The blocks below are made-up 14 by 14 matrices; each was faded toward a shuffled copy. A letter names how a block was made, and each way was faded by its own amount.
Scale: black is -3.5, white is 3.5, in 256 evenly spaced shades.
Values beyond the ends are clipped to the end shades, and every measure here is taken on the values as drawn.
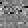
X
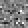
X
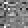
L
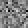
L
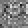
L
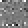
X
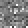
L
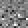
L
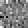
L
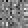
L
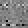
X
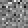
L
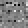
X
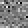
X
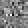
L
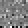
X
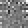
L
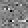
X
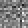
L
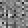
L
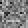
X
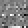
X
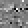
X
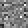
L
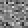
L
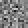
L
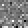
X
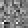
L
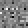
X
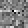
X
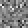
X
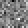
X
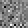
L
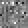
L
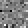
X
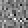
L
